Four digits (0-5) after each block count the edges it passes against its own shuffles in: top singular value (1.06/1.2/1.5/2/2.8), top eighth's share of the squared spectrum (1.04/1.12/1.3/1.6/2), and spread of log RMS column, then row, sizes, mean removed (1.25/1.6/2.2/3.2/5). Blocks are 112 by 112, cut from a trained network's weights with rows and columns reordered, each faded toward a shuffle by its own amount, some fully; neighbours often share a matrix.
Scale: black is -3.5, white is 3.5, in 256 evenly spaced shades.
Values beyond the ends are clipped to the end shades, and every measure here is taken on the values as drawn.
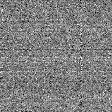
3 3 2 1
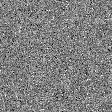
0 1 0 0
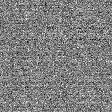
3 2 0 1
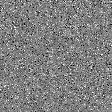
2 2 0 1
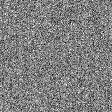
2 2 0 0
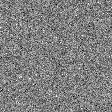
0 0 0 0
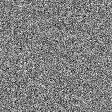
2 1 0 0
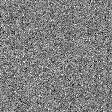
1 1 0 0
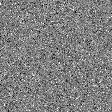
0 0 0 0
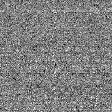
3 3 1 1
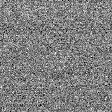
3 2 0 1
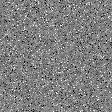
0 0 0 0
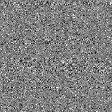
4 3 0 3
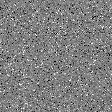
2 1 0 1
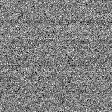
3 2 0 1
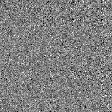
3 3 2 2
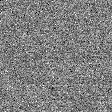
1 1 0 0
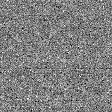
2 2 0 0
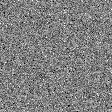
0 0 0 0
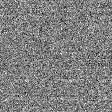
2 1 0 0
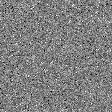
1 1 0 0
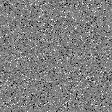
3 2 0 2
